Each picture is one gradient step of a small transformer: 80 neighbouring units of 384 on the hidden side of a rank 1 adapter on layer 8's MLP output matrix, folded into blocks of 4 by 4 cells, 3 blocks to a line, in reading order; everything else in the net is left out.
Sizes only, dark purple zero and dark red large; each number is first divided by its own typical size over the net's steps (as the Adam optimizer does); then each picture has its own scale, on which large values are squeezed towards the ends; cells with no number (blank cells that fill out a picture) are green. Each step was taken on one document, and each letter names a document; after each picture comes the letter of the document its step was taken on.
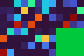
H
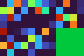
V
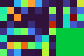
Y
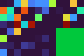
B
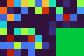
V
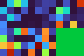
V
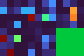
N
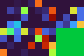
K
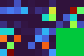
N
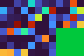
H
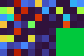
B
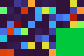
H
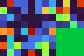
V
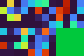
V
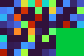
B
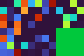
B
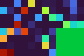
H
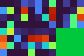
Y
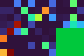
H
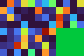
V
